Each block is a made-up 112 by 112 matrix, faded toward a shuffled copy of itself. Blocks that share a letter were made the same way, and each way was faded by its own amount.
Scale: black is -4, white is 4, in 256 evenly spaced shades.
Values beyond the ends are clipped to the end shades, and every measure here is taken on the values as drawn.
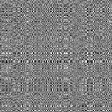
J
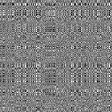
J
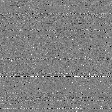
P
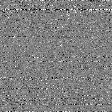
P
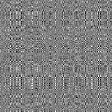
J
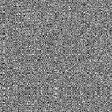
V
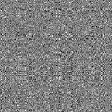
V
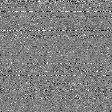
P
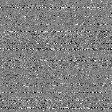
P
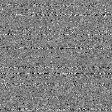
P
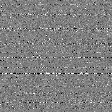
P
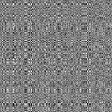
J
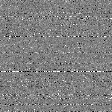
P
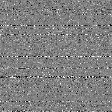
P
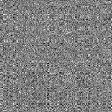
V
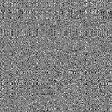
V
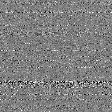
P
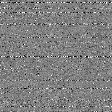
P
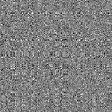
V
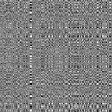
J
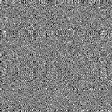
V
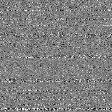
P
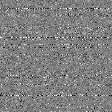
P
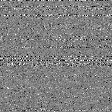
P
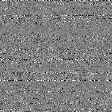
P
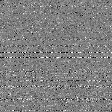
P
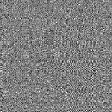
V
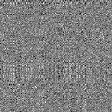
V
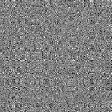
V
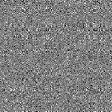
V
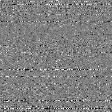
P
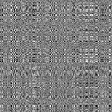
J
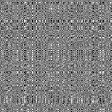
J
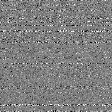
P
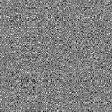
V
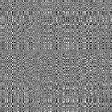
J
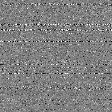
P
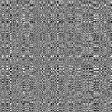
J
